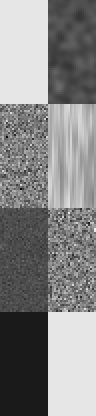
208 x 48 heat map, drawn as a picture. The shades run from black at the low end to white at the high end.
It is made of 4 by 2 panels. Panel 1,1: very high, flat. Panel 1,2: low, blotchy, faint in contrast. Panel 2,1: middling, fine-grained, strong in contrast. Panel 2,2: high, streaked downward. Panel 3,1: low, fine-grained, faint in contrast. Panel 3,2: middling, fine-grained, strong in contrast. Panel 4,1: very low, flat. Panel 4,2: very high, flat.
